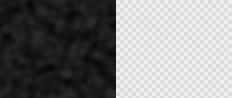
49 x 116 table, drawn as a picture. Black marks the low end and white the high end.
It is made of 1 by 2 panels. Panel 1,1: very low, blotchy, faint in contrast. Panel 1,2: very high, checkered, faint in contrast.
